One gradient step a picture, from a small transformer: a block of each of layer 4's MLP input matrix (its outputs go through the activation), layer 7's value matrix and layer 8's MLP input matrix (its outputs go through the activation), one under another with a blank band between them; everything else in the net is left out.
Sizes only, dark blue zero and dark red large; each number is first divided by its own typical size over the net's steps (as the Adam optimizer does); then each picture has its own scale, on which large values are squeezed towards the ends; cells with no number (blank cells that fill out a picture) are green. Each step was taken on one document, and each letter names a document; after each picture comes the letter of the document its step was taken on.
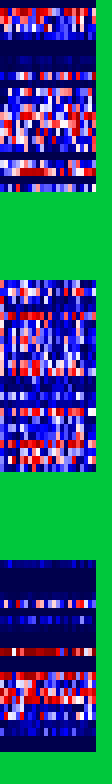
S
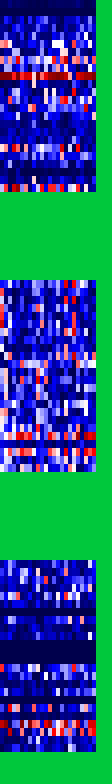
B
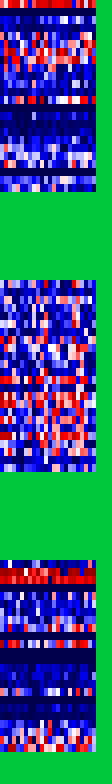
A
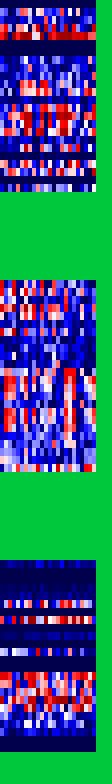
S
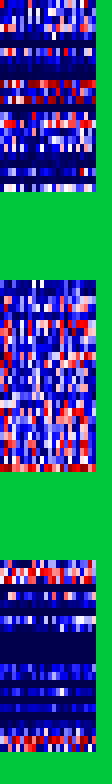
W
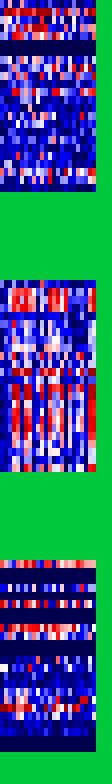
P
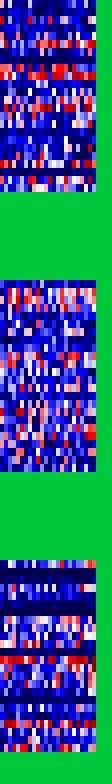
B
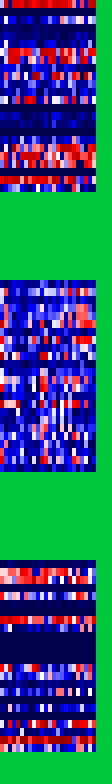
A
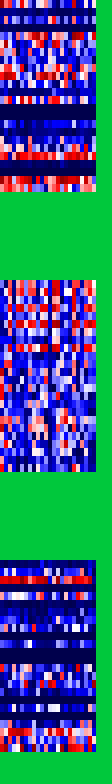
A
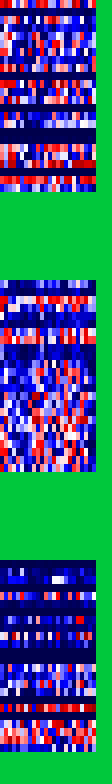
A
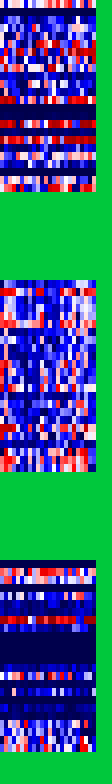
A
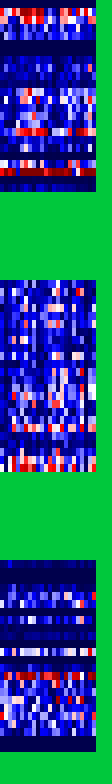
S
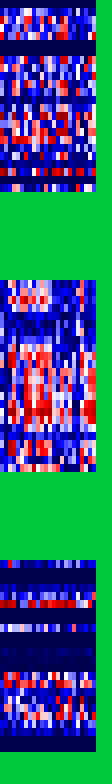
S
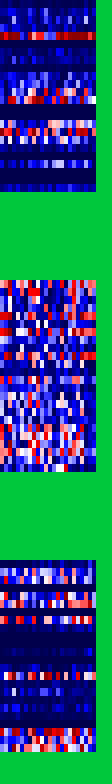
W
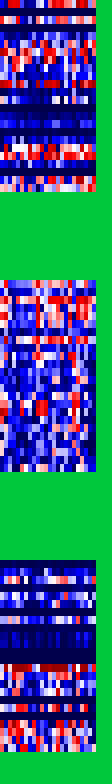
A
